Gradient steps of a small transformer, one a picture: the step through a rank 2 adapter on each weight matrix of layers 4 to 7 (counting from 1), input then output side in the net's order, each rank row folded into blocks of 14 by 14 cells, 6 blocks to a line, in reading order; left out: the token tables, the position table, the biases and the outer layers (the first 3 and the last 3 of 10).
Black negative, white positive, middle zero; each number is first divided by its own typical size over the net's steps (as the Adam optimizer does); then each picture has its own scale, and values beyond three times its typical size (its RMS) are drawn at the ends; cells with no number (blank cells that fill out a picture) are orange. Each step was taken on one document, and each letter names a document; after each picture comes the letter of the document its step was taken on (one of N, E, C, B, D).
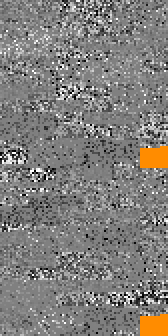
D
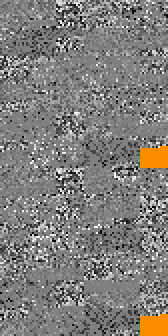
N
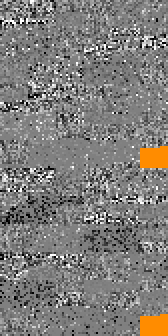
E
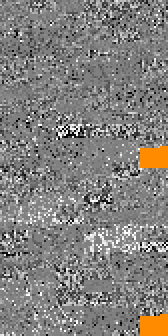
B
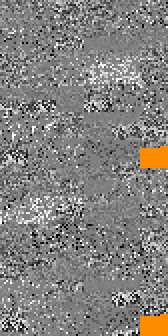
N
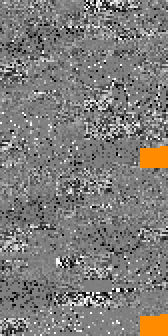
B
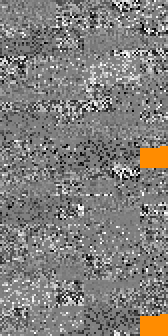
N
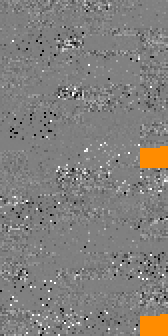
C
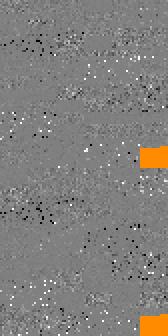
C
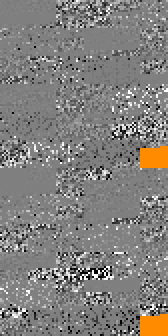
B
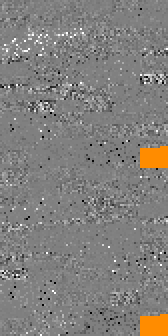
D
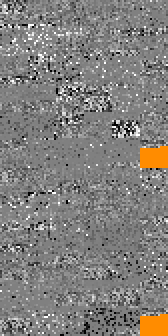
D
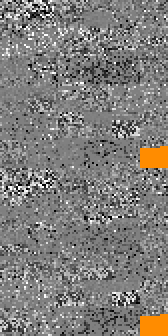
E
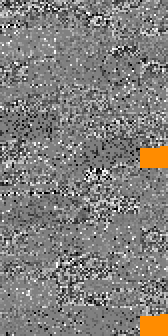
B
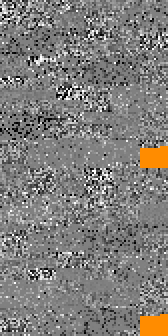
E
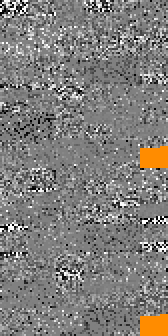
E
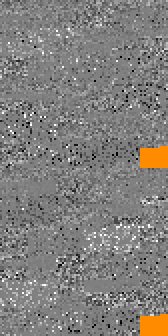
B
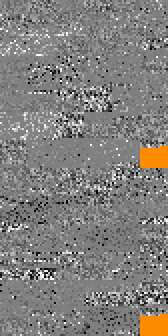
D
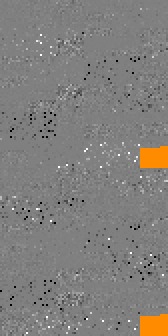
C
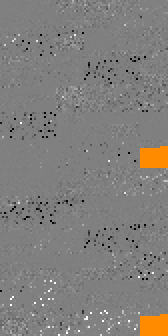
C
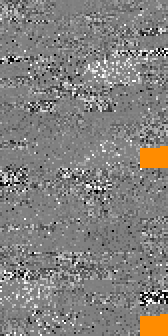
D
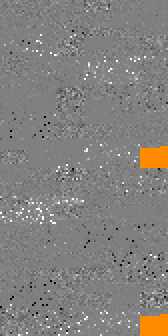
C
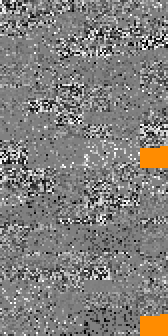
E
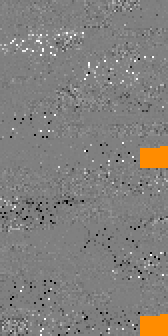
C
